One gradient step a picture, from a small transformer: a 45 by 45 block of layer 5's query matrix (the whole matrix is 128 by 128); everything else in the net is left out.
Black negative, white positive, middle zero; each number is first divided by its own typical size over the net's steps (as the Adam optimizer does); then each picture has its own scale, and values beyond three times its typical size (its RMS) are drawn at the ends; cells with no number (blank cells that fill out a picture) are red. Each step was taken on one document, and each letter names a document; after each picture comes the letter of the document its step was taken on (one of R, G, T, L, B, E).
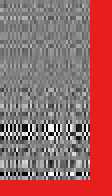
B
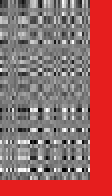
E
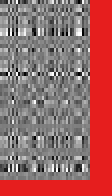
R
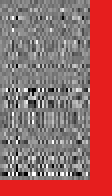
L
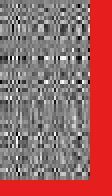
R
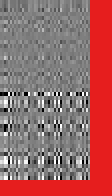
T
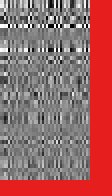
T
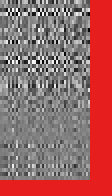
L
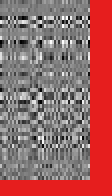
E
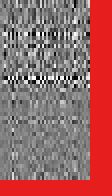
L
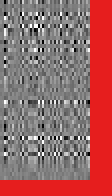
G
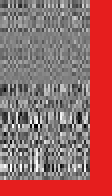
T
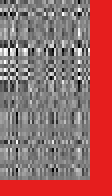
R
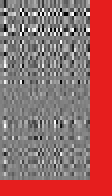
G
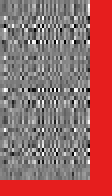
G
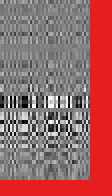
B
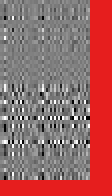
G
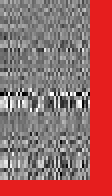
T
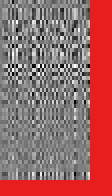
L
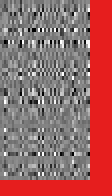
G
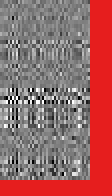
R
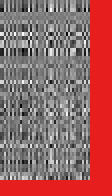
B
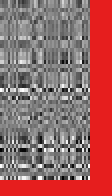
E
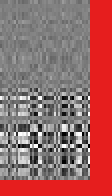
E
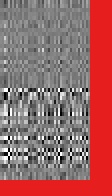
T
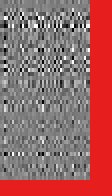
G
